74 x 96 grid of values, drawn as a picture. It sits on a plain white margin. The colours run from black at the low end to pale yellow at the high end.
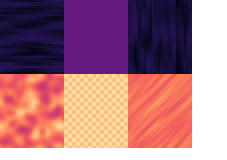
The table splits into 2 rows of 3 panels. Panel 1,1: very low, streaked across, faint in contrast. Panel 1,2: low, flat. Panel 1,3: very low, streaked downward, faint in contrast. Panel 2,1: high, blotchy. Panel 2,2: very high, checkered, faint in contrast. Panel 2,3: high, slanting up to the right, faint in contrast.
